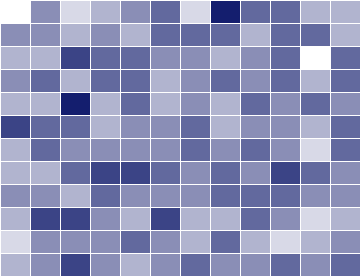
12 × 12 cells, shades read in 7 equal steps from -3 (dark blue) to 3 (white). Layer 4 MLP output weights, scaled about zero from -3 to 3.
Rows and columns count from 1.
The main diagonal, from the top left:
3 0 -2 -1 -1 0 -1 -1 -1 0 1 -1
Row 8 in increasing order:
-2 -2 -2 -1 -1 -1 -1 0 0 0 1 1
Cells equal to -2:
9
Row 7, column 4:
0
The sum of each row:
4 -1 0 -3 -1 -3 -1 -8 -3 0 5 -3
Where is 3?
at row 1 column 1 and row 3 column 11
